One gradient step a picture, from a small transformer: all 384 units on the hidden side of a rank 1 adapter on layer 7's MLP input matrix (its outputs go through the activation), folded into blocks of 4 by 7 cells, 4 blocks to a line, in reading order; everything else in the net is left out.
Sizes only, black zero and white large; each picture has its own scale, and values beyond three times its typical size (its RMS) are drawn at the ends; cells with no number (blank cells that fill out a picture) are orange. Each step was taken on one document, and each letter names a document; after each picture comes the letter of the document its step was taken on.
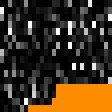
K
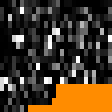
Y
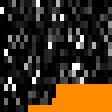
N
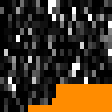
N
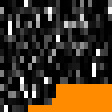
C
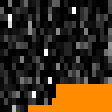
K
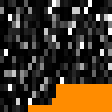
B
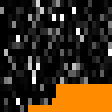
N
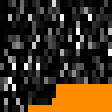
N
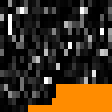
C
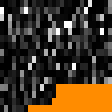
K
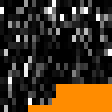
B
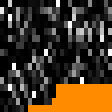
B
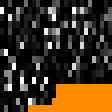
B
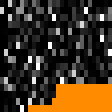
N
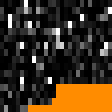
C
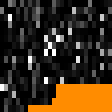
Y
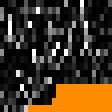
C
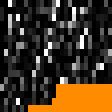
B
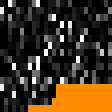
Y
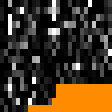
B
